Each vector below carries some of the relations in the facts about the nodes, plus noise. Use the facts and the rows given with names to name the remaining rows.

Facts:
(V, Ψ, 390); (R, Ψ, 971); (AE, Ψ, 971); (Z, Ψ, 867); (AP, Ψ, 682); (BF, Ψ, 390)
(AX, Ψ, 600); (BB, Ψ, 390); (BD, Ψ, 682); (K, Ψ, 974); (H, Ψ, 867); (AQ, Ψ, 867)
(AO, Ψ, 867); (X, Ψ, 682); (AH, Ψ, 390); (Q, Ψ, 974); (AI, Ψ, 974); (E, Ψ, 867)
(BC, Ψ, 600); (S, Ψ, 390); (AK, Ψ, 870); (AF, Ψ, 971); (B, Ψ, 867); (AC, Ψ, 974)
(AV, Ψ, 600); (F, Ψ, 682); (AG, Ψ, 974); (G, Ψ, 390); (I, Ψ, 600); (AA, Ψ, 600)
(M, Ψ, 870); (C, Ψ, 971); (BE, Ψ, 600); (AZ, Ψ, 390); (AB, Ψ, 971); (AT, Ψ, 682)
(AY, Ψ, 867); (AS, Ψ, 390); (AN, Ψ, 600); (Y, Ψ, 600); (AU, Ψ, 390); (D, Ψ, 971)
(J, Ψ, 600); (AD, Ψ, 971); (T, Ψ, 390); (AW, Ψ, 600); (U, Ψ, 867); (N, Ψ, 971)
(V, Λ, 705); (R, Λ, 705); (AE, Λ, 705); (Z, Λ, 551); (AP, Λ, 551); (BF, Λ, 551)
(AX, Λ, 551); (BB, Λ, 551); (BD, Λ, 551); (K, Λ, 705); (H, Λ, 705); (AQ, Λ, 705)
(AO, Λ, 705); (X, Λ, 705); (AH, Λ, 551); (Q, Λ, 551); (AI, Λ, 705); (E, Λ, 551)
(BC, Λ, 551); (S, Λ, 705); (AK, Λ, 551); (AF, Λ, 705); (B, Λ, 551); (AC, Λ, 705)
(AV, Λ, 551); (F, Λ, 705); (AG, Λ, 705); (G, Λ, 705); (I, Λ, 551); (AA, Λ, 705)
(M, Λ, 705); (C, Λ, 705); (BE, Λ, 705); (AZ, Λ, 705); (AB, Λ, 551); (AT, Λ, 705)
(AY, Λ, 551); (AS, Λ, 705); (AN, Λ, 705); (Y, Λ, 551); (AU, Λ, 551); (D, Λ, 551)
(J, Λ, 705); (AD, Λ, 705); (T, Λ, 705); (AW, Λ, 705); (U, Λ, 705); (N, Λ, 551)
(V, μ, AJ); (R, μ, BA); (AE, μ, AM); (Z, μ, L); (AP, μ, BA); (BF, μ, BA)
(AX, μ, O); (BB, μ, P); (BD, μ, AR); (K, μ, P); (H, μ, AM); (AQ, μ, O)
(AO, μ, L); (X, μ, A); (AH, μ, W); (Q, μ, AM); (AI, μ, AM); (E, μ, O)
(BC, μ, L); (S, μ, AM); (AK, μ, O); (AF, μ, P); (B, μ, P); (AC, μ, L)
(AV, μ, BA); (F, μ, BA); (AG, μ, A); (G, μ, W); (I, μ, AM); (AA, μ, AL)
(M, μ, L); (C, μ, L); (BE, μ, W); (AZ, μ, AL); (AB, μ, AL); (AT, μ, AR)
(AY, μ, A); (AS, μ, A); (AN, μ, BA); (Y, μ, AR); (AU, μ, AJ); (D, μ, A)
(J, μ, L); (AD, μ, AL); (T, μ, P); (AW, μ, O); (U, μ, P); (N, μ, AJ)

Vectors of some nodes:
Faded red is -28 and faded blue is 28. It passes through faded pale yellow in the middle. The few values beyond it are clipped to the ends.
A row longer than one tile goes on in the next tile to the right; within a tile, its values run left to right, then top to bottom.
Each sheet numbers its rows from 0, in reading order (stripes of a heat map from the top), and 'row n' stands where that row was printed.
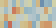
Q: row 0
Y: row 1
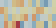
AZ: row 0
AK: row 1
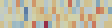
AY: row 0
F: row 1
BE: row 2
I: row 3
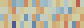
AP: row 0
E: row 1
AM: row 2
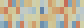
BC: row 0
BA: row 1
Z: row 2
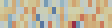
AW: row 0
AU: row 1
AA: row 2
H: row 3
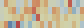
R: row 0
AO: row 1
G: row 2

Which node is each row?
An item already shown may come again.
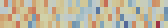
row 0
AE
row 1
AC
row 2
B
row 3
AL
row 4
N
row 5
AS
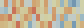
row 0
AE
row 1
J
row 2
AK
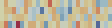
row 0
AN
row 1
P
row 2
AR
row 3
BF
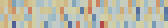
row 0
BF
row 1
BB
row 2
AU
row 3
V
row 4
D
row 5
D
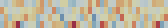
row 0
AZ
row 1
AQ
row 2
AT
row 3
V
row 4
C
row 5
AD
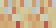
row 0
S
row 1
S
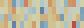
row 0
AV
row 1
BA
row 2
AG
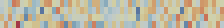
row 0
X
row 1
A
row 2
T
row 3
AH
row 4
AY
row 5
AQ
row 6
L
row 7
C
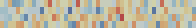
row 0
BD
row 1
AL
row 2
AJ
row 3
W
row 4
M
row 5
O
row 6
AB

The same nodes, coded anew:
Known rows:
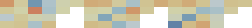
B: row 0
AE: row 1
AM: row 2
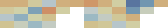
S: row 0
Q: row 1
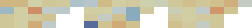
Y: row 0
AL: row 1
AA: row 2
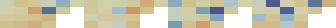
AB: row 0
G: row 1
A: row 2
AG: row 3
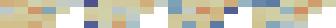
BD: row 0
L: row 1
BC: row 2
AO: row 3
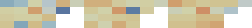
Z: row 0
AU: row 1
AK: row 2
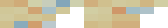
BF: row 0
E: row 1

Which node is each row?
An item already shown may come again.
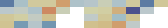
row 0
J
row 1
D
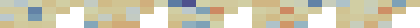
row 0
AS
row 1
O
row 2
AC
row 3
AP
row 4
R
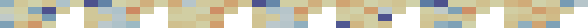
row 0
A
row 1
C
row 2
AQ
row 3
C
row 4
P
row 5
AC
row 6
AV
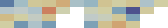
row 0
J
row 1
A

